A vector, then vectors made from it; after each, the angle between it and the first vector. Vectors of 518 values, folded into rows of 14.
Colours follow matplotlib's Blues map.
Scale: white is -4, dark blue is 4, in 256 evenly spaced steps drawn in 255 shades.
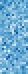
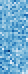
partly opposed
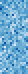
nearly parallel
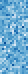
nearly parallel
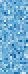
orthogonal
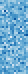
partly opposed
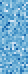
orthogonal
